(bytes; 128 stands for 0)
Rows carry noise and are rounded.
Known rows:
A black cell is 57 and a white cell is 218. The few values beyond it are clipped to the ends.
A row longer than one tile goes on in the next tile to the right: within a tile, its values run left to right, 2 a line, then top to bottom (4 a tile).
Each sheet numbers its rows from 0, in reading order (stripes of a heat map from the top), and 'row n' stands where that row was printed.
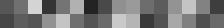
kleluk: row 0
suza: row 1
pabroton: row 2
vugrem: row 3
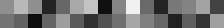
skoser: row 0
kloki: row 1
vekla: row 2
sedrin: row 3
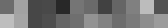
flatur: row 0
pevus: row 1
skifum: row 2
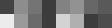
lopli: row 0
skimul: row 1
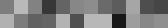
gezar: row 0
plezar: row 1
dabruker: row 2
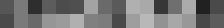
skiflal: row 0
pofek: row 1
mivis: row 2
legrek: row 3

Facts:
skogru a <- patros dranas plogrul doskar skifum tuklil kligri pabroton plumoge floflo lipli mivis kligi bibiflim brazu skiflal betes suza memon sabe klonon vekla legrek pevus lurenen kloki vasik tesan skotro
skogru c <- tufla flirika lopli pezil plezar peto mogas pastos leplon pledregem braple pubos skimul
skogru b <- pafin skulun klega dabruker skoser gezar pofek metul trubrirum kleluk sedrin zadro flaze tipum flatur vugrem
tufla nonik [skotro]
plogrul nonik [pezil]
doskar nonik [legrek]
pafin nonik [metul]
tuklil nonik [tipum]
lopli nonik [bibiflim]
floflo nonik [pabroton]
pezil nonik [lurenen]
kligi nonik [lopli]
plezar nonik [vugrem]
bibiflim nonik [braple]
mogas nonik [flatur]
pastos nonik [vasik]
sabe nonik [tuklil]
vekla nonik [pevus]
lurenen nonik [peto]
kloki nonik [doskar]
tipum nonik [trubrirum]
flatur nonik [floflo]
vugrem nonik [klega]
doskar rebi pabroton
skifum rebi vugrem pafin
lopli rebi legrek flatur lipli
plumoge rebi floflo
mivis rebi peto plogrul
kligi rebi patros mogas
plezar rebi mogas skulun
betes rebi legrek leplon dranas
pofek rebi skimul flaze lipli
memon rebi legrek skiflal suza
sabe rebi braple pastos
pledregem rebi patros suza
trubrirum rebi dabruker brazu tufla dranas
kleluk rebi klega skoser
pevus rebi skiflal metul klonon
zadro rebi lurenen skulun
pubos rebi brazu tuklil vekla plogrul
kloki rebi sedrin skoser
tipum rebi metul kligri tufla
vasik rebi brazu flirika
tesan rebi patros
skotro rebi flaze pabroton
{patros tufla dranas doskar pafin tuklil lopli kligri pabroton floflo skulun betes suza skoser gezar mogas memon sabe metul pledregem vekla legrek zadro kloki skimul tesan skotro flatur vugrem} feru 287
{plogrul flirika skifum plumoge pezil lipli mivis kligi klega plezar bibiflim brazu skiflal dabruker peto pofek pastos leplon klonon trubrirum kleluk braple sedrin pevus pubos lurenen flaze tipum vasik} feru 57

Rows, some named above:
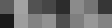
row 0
dabruker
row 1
tipum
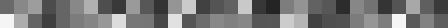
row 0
skotro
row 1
plumoge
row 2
memon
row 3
mogas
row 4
kligri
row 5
skimul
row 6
tipum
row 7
pledregem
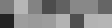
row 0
peto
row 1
plezar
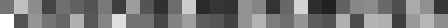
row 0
zadro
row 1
lipli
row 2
memon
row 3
dranas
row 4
trubrirum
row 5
tufla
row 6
plezar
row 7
vasik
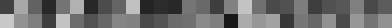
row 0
betes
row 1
suza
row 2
metul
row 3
pevus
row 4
plogrul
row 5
klonon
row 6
leplon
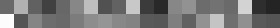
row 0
tesan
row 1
skifum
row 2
kligri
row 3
lurenen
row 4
tufla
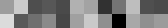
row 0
skulun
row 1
pubos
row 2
brazu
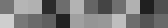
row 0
sabe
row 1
flirika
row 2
suza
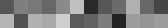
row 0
kligi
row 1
patros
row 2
flirika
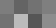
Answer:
flaze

